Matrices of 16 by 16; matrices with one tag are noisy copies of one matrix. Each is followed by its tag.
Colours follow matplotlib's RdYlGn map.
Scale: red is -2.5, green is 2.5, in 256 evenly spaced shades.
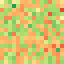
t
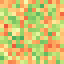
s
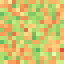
s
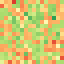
s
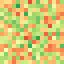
s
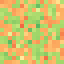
s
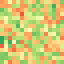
s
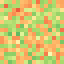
t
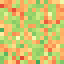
s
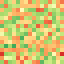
t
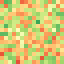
t
